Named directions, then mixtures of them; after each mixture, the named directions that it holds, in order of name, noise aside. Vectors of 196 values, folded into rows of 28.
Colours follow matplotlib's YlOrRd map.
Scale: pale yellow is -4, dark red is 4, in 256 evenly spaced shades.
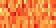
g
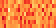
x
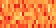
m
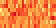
g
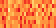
x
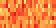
g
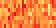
g, m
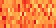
m, x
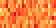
g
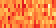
g, m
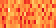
x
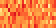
g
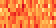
g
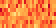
g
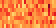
g, m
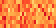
m, x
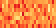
m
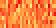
g, x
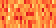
m, x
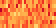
g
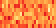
m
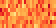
g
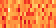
x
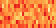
m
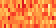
g, m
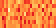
x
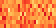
m, x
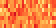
g
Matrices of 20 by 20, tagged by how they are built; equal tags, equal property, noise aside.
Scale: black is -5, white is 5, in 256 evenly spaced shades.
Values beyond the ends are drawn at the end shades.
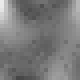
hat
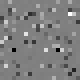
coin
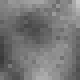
hat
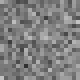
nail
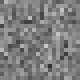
nail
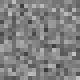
nail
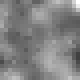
hat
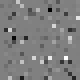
coin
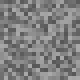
nail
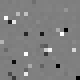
coin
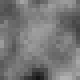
hat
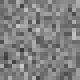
nail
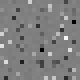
coin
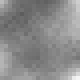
hat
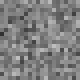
nail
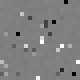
coin
